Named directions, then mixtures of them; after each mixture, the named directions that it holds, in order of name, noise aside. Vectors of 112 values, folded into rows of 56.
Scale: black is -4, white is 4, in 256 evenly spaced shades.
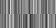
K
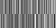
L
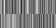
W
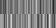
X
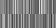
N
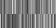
L, W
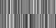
K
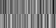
X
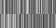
N, W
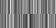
K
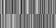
W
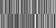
L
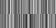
K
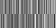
L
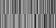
L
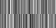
K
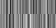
K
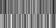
X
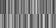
K, X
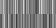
N, X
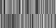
W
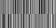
N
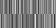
L, N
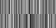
K, N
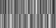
K, X
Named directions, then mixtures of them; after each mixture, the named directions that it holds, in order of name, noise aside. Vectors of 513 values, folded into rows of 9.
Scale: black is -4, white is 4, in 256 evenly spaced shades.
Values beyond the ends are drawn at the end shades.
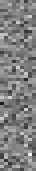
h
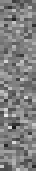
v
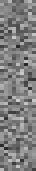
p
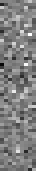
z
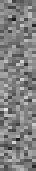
p, v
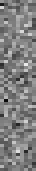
v, z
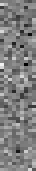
z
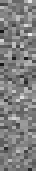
p, z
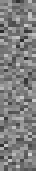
h, p, z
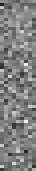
p, v, z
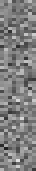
p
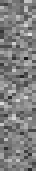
h, p, z
